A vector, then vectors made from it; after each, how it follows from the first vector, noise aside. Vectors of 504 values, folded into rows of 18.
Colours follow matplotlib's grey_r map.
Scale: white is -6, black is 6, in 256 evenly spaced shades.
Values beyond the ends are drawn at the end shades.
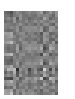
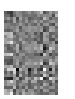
scaled up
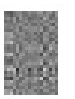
copied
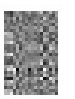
scaled up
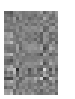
copied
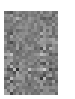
sign-scrambled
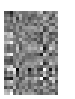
scaled up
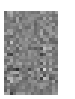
sign-scrambled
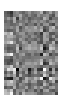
scaled up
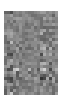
sign-scrambled
